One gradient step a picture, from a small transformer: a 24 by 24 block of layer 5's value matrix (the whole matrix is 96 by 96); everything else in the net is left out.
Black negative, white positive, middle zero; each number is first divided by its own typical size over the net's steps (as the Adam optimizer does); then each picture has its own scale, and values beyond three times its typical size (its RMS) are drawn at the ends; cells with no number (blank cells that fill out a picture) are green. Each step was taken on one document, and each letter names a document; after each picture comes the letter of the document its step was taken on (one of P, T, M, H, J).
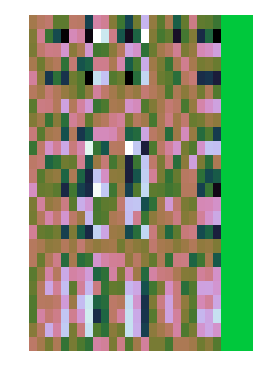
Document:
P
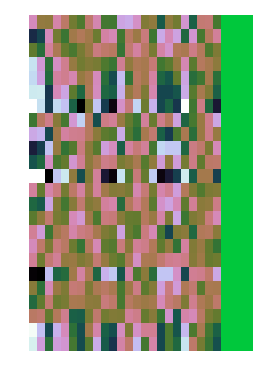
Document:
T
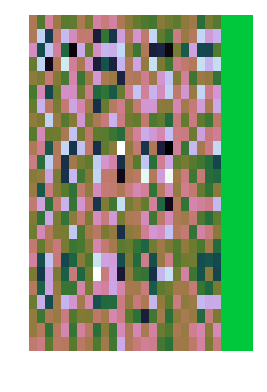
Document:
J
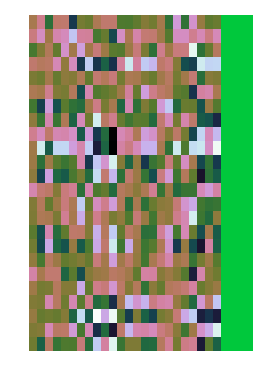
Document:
J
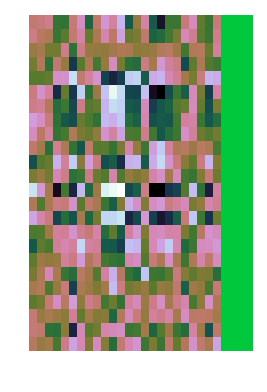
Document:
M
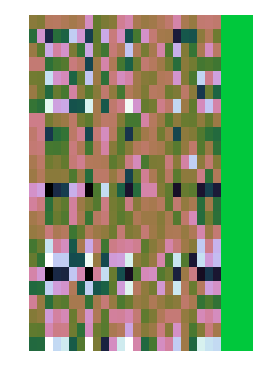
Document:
P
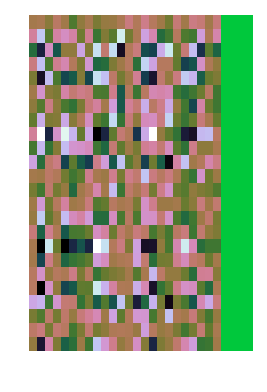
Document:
J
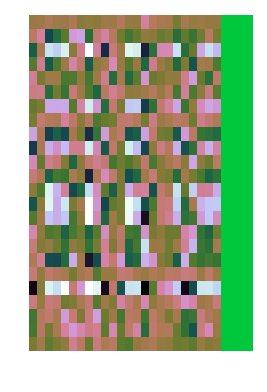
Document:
P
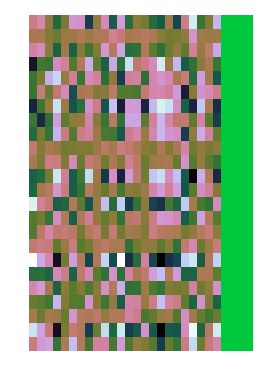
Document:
M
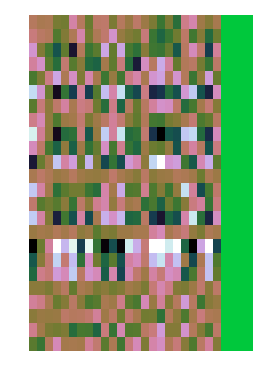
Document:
M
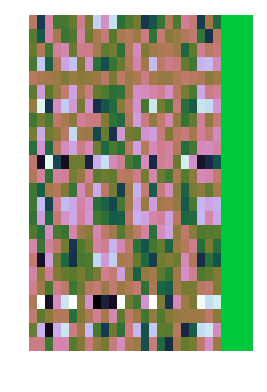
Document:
J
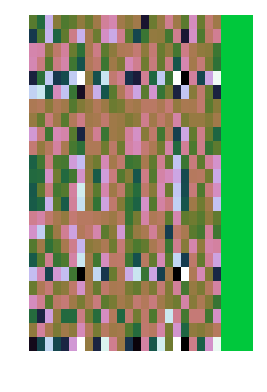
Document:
T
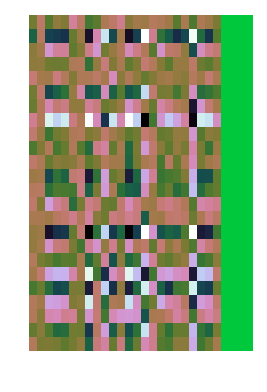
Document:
P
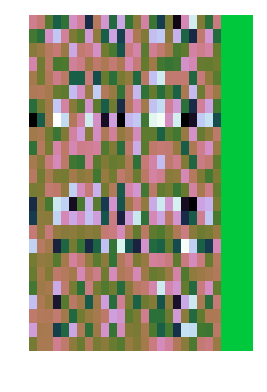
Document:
M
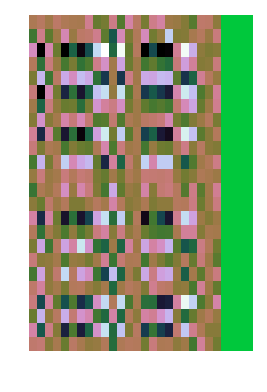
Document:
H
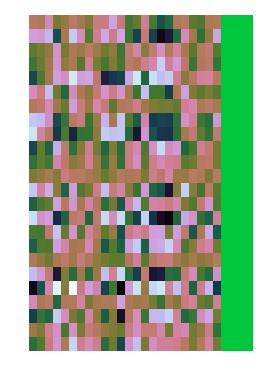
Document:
M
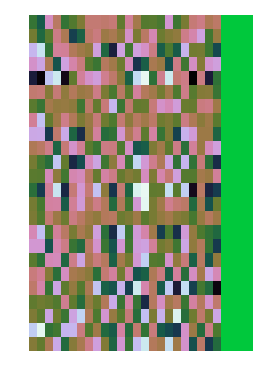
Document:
T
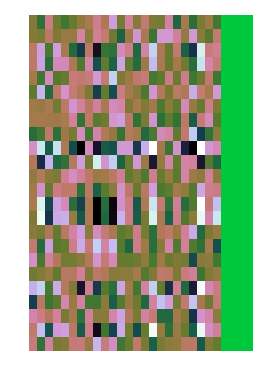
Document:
J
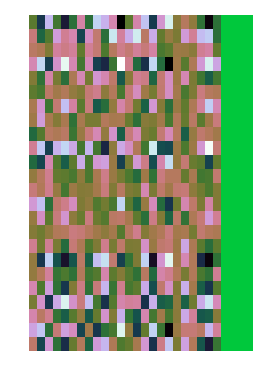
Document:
J
